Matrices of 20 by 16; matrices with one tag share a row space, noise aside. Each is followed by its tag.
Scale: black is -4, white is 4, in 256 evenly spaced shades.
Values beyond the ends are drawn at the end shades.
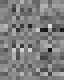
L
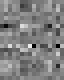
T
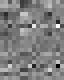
T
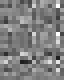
T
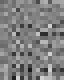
L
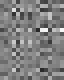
L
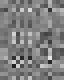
L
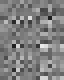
L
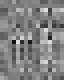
L
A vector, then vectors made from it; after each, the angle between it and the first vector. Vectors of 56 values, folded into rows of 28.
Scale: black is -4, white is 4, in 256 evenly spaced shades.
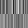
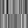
partly aligned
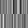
partly aligned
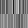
nearly parallel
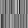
orthogonal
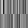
partly aligned
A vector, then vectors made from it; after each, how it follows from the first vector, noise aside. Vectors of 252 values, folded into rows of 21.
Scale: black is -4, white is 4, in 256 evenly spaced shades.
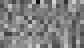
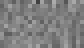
shrunk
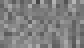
shrunk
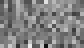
reversed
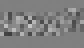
partly zeroed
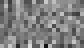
reversed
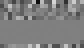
partly zeroed
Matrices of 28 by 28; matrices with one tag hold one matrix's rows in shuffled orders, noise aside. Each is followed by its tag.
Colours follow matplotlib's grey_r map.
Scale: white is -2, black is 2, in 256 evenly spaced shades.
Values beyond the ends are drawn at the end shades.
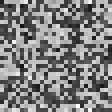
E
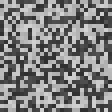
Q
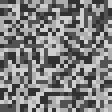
E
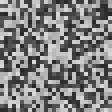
E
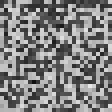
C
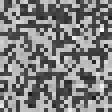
C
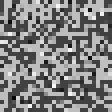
Q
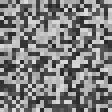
E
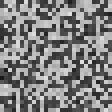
E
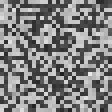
C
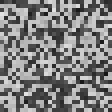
C
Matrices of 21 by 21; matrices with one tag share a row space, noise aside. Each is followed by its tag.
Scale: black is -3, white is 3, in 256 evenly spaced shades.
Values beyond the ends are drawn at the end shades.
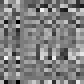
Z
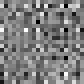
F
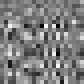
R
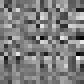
Z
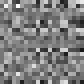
Z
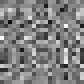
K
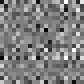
F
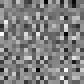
F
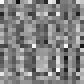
K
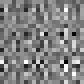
F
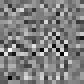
R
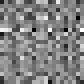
K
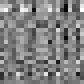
K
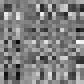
Z
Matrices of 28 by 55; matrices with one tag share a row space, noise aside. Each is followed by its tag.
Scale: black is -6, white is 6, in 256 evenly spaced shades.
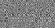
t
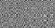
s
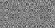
t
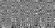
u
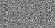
t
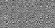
t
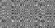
u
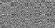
u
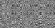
u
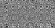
t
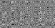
u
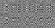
t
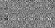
t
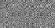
t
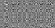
t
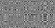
s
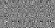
t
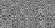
u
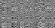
u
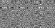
u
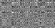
u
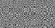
s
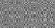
s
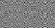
s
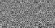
u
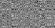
u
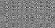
t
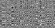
u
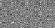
u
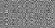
t
